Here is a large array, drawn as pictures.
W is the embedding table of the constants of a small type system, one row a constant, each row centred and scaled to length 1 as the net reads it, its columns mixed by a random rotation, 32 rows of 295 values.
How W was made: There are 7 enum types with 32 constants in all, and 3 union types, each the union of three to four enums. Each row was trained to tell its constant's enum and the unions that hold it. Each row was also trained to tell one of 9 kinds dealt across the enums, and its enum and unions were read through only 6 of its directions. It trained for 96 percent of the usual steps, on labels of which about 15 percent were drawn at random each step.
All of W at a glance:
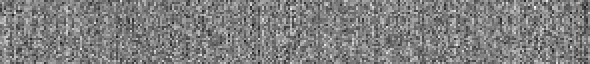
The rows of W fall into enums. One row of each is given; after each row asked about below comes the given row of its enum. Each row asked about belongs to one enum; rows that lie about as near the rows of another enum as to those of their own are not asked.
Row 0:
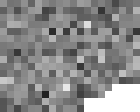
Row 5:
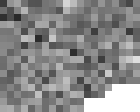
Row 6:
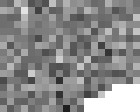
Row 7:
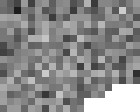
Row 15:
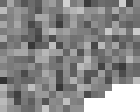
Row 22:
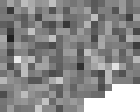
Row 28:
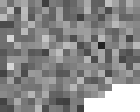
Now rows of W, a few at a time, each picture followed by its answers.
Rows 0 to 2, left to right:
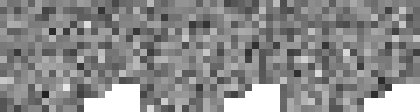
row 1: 22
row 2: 22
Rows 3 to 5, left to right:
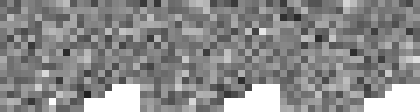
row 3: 15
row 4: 15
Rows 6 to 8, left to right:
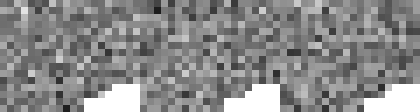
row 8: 0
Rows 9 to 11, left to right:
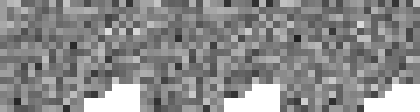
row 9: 6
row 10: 6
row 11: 0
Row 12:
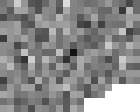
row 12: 6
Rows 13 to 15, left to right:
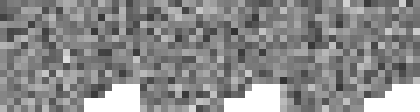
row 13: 5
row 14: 5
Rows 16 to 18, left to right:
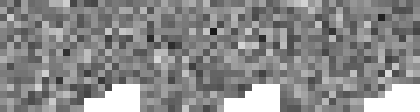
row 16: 15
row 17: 15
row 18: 0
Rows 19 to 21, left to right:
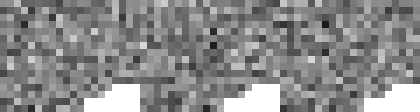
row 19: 28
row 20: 6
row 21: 28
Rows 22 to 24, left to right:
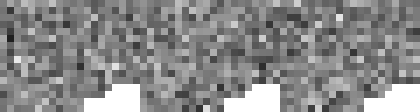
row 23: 7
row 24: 0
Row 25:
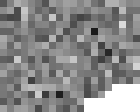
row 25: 5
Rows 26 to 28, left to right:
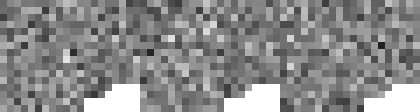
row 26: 5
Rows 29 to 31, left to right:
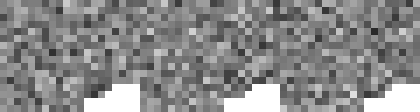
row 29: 6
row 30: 15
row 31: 5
